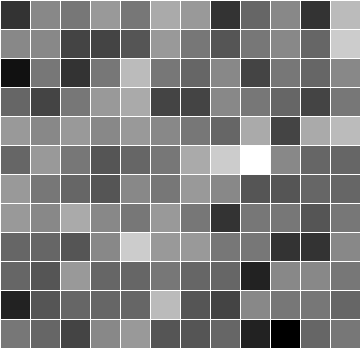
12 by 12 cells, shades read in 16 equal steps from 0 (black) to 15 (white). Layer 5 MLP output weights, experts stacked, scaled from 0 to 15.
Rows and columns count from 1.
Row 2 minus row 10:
2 3 -5 -2 -1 2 1 -1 5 0 -2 5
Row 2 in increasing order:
4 4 5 5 6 7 7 8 8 8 9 12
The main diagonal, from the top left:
3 8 3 9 9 7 9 3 7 8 7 7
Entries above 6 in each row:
8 7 7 6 10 7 6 10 7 5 4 4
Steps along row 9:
same down up up down same down same down same up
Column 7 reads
9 7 6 4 7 10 9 7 9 6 5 5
